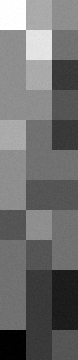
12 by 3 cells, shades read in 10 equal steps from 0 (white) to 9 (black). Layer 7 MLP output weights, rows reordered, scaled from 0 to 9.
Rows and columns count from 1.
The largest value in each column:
9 7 8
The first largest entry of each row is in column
3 3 3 3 3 2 2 1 2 3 3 1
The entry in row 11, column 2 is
7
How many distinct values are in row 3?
3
